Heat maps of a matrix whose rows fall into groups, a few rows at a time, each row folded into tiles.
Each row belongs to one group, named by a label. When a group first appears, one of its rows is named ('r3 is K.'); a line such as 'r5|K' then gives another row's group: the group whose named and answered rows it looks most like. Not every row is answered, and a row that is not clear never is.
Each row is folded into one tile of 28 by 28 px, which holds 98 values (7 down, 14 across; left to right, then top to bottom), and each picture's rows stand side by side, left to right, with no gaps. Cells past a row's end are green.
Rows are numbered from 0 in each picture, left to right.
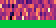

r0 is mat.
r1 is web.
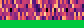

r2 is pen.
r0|pen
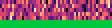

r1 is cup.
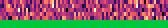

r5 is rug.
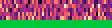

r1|cup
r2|rug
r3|cup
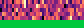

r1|rug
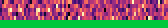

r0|web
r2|mat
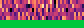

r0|pen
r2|pen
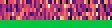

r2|rug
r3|rug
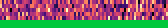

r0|pen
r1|web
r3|rug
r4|mat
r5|mat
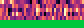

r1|web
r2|web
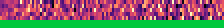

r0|cup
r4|web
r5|web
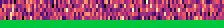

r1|mat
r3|rug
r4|web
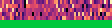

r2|pen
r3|cup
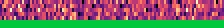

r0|web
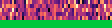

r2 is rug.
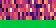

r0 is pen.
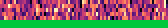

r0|rug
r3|rug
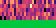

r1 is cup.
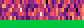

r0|web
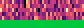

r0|mat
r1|pen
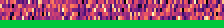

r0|mat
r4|pen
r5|cup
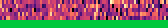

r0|pen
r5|rug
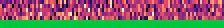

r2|cup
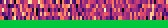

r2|rug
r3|web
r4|pen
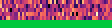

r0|pen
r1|rug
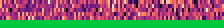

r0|pen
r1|cup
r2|pen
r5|rug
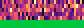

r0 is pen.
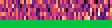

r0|rug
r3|cup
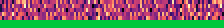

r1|pen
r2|pen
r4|pen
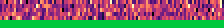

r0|cup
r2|cup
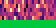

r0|web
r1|rug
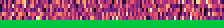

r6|mat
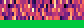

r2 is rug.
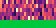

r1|cup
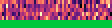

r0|mat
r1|cup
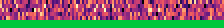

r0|pen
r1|cup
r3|web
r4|pen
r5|web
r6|rug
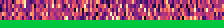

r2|web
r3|mat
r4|cup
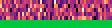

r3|cup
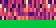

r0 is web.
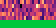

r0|rug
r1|rug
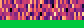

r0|pen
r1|mat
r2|pen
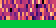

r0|pen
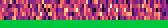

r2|web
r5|cup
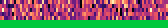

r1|rug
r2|mat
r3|rug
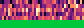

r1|web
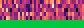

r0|pen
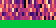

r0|mat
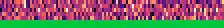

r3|pen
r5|mat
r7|web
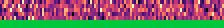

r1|cup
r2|web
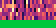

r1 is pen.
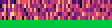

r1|pen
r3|cup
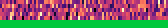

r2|mat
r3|pen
